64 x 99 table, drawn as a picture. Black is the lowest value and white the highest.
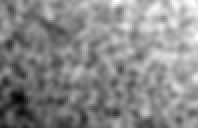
Histogram: bell-shaped. Ninth with the highest average: top right. Slope: up to the top right. Lone odd cells: none.
